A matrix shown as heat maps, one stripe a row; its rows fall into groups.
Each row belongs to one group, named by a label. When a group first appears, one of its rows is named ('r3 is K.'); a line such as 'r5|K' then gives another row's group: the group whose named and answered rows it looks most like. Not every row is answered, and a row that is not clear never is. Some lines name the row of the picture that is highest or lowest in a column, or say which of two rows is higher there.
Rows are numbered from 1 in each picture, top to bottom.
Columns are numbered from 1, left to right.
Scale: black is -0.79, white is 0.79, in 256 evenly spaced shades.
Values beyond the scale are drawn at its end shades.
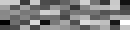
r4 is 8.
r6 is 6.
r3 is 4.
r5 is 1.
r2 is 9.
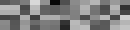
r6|8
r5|8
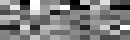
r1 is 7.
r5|9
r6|6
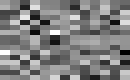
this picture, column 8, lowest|2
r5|1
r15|6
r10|1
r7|4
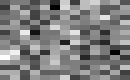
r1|9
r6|4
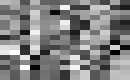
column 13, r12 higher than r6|Yes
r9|1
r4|7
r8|1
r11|1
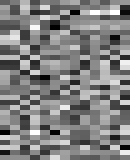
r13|6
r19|9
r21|6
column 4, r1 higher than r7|No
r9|1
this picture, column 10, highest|3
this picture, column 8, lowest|3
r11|6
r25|7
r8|1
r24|7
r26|1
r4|4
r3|9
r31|1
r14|6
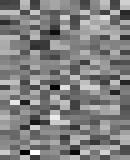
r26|7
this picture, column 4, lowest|25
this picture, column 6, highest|24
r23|9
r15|9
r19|1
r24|4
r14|7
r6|9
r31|7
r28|8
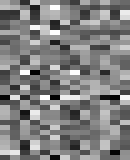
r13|7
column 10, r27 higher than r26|No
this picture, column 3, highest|15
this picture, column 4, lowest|15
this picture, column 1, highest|31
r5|9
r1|7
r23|7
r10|8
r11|8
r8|6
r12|7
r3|6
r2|4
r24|7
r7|4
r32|9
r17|9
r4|6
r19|9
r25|6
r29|7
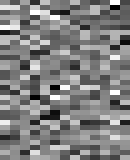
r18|9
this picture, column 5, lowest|24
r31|7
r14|7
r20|4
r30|4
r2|1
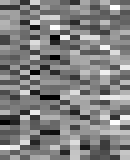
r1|7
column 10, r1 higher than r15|No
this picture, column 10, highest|8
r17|6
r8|9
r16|7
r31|8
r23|7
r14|1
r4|4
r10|7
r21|8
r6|4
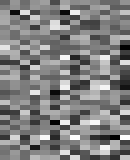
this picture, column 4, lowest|30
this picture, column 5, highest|28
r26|8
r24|9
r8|8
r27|9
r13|6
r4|7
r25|9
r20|9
